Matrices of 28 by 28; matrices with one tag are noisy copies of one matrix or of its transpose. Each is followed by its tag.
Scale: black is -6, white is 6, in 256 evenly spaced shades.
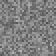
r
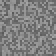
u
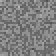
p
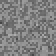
r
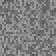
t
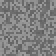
t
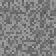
t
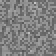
u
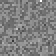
r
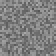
p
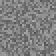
p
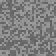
t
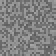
p
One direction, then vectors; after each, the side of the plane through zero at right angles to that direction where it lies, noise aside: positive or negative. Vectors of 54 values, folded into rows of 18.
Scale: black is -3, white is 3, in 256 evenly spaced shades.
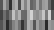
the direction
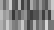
negative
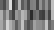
negative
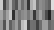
negative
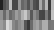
negative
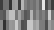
positive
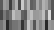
positive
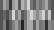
positive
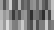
negative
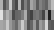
negative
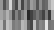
negative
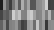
positive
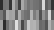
positive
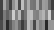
positive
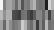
negative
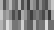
negative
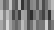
negative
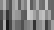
positive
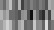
negative
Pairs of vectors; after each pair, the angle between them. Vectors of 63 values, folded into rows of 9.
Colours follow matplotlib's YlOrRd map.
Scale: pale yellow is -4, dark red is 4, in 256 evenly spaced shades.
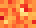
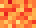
partly aligned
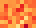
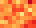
partly aligned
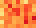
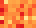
partly opposed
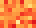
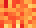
partly aligned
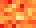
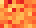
partly aligned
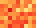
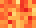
partly opposed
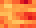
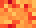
orthogonal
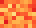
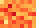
nearly opposite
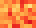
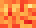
nearly parallel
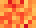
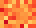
partly opposed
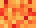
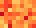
partly aligned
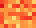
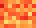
nearly parallel
